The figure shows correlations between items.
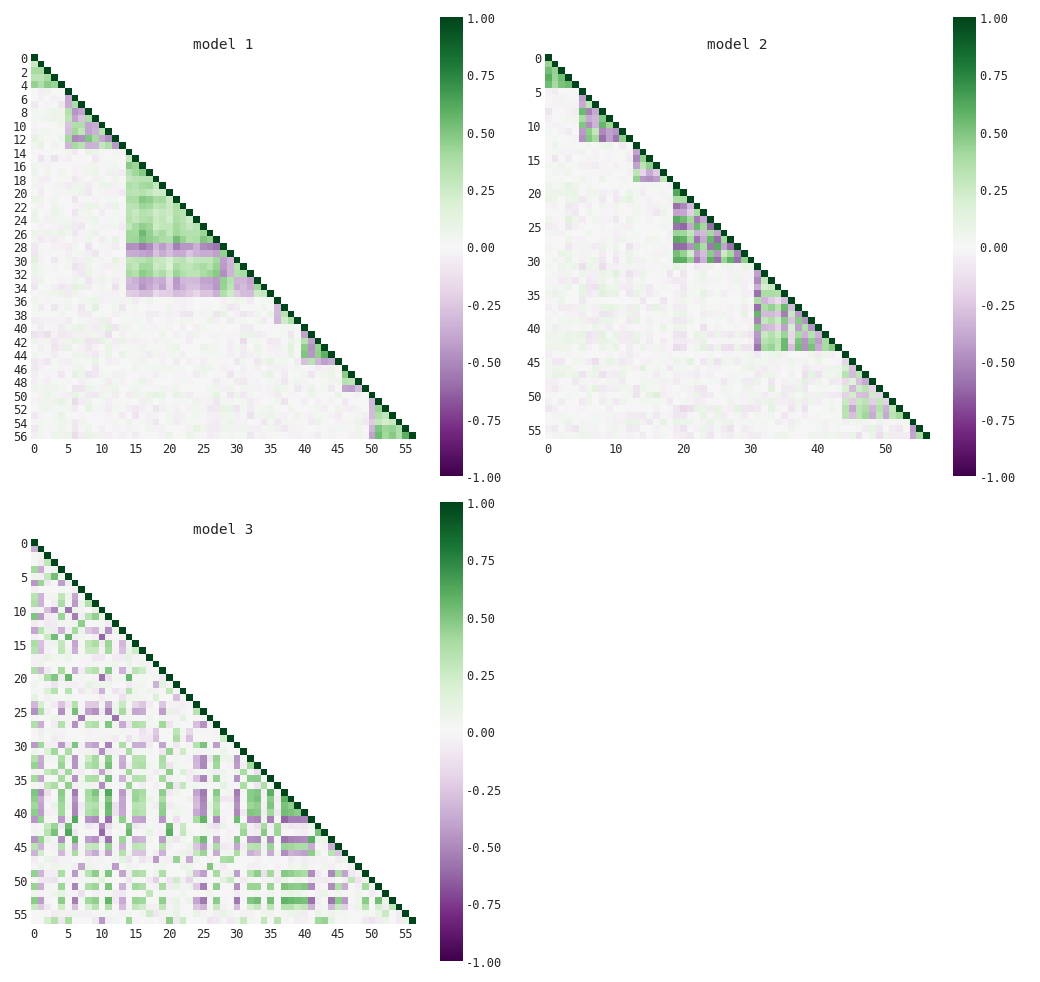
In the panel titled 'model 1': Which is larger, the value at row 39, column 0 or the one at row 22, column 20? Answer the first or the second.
the second
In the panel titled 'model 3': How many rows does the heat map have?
57
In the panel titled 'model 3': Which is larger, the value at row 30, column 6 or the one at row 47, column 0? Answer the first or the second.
the first
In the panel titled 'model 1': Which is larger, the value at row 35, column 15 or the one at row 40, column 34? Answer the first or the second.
the second
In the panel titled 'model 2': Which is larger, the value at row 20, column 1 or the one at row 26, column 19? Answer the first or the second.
the second
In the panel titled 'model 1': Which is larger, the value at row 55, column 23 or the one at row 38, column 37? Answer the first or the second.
the second
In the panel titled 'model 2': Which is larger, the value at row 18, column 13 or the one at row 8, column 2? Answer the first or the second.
the first
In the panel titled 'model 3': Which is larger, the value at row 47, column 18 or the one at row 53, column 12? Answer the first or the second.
the second
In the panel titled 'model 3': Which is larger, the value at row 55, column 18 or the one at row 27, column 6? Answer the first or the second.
the first
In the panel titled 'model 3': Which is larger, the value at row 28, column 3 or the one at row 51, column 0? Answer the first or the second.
the second
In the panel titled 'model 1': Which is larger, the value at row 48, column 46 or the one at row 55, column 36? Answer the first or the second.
the first
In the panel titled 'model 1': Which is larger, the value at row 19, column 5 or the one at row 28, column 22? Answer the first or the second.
the first
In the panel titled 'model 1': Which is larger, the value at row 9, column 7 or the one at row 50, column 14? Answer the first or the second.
the second
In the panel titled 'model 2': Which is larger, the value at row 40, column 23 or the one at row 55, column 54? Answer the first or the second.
the first
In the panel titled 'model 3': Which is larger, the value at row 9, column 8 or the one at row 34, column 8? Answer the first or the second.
the first
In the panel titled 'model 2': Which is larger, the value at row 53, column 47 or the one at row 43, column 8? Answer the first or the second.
the first
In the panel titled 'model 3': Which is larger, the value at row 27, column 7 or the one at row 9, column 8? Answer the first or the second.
the second
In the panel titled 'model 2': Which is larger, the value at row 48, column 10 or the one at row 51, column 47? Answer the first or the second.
the second
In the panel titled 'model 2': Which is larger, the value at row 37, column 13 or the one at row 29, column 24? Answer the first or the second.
the second
